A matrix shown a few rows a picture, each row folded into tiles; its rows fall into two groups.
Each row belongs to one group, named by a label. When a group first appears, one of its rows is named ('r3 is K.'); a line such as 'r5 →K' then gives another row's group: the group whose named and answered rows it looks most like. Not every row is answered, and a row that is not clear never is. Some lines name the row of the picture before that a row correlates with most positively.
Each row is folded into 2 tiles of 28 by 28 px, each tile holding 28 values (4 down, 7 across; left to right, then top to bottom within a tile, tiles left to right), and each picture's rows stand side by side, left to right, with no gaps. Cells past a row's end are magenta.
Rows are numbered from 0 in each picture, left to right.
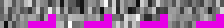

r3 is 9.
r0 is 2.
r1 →9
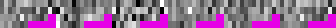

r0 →2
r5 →2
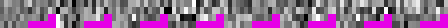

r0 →2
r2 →2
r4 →9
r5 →9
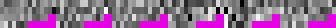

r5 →9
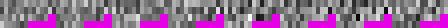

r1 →2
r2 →9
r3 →2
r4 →9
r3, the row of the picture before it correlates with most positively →2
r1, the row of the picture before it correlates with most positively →2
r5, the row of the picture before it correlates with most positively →3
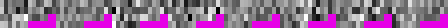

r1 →2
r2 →2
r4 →2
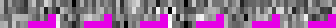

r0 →9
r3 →2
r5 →9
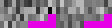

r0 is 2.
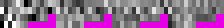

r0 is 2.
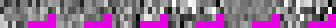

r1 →9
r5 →2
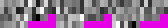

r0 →9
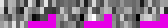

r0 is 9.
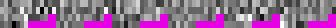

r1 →2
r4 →9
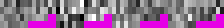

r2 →9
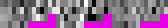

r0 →9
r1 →9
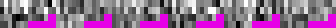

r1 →9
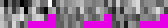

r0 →9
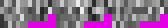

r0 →2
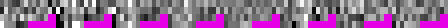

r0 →2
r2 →2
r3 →2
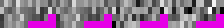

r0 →2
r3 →9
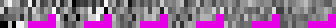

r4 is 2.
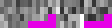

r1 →9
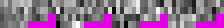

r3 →9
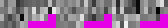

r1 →9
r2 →9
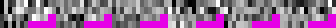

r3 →9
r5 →9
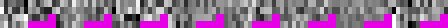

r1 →2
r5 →9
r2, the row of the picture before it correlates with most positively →1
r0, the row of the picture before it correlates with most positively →3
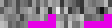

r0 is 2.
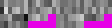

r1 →9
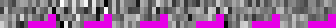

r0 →2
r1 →2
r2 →9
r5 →9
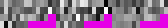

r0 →2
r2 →9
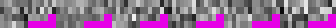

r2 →2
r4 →9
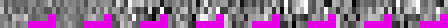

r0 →9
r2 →2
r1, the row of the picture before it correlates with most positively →0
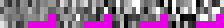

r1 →2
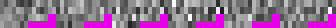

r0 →9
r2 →2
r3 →2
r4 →9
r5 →2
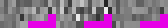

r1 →2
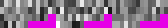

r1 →2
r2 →9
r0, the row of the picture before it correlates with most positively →1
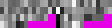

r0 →2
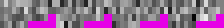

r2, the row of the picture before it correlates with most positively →1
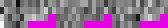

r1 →2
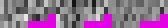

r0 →9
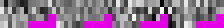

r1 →2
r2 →2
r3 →2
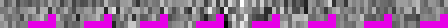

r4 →2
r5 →9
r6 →9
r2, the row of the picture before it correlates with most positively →3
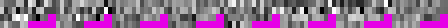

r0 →9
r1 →2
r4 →2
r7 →9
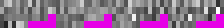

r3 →2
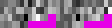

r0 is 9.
